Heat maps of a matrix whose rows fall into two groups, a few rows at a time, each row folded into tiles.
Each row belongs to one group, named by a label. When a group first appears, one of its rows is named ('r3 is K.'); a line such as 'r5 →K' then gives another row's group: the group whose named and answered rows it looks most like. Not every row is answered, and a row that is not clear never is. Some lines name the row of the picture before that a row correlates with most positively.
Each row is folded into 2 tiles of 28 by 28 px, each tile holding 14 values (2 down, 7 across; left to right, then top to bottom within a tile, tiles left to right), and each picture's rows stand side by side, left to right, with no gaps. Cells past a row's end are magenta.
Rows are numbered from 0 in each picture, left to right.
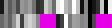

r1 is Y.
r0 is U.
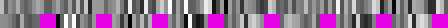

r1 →Y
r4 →U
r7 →U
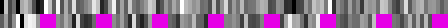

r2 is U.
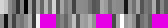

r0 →Y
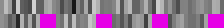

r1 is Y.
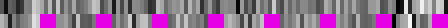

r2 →U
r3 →Y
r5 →U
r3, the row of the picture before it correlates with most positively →1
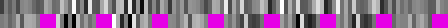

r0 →U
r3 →U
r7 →U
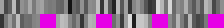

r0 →Y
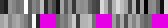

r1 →U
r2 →Y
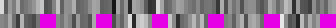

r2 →U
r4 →U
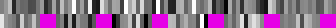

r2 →Y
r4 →U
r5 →U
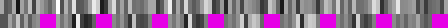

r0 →Y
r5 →U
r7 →Y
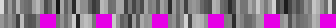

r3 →U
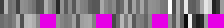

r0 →U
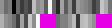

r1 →U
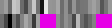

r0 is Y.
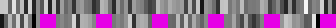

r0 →Y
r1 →U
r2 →U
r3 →Y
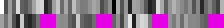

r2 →U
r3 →Y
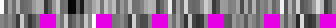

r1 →Y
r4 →Y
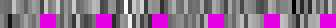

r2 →Y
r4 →U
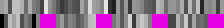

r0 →Y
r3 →Y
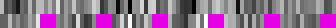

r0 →Y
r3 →Y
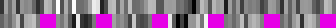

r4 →U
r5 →U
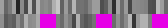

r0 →Y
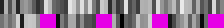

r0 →U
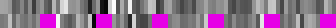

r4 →Y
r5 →U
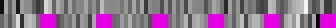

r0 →U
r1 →Y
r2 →Y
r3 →U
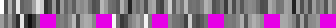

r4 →U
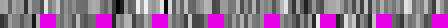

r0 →Y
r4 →Y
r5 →Y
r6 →Y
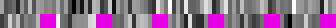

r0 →Y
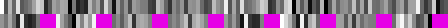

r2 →U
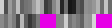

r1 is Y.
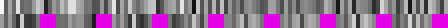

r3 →Y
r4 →U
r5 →U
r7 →Y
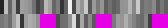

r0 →U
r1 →Y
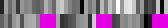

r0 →U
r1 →Y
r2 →Y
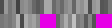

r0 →U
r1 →Y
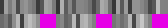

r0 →U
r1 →U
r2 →U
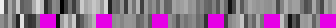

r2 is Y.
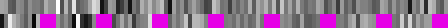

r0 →Y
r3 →U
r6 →U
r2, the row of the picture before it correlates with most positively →1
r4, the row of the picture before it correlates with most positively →2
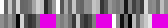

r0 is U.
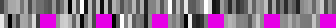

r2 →Y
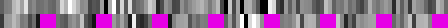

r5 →U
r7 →U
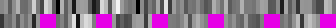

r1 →U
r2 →Y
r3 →U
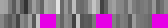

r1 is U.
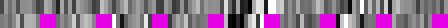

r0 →U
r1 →U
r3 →Y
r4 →Y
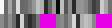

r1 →U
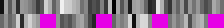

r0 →U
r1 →Y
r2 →U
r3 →U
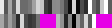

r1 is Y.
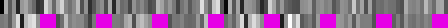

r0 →U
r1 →Y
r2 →U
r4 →U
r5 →Y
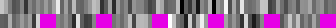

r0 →Y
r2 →U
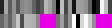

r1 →U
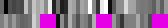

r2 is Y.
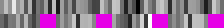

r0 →Y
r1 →U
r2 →Y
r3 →U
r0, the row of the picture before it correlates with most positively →2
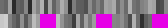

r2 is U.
